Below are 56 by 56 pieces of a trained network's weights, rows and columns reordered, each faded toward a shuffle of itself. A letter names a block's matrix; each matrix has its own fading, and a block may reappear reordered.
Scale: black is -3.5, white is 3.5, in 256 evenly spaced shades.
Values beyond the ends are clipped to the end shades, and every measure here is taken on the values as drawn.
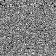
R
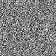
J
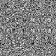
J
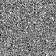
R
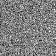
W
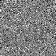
W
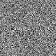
J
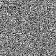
R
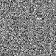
R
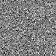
W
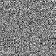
J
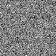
R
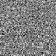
J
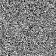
W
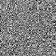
J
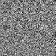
J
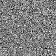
R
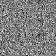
J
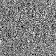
R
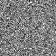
R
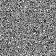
W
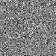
J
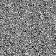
R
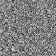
J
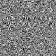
J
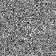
W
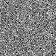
W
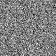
W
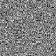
J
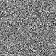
R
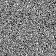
W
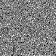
W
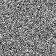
W
